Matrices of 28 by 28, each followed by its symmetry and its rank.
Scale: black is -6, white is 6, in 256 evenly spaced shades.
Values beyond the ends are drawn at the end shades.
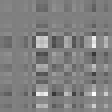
symmetric, rank one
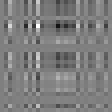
neither, rank one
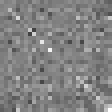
symmetric, rank five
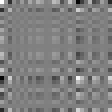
symmetric, rank one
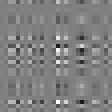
neither, rank one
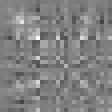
symmetric, rank three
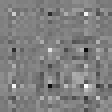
symmetric, rank three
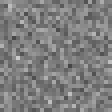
neither, full rank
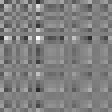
symmetric, rank one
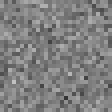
neither, full rank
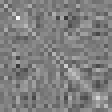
symmetric, rank five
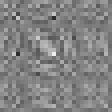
symmetric, rank three
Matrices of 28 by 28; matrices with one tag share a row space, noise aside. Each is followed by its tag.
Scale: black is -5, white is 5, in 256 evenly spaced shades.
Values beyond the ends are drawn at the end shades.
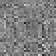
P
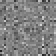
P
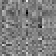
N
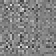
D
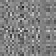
D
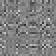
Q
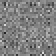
Q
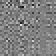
D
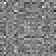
P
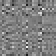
N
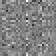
N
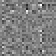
N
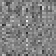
N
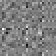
N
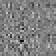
D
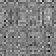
Q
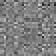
P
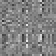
N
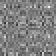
Q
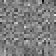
P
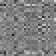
P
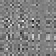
D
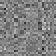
P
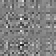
D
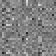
N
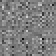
N
